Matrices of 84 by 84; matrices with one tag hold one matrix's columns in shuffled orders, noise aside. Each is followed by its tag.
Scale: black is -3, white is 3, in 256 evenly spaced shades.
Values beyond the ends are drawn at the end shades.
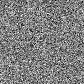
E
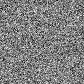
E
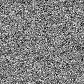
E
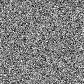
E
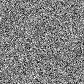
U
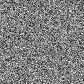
E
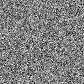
U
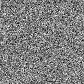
E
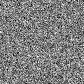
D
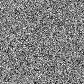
U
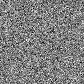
E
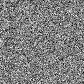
E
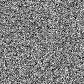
D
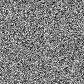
E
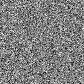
U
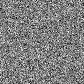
D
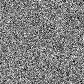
D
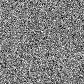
D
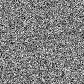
D
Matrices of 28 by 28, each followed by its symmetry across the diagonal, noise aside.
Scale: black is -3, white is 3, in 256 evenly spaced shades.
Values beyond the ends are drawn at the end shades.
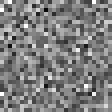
symmetric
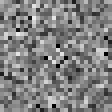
symmetric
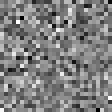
antisymmetric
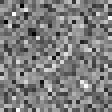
symmetric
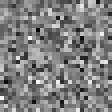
antisymmetric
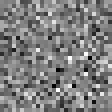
antisymmetric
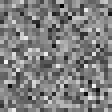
antisymmetric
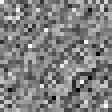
symmetric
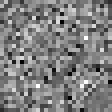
symmetric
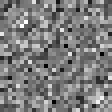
symmetric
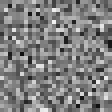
antisymmetric
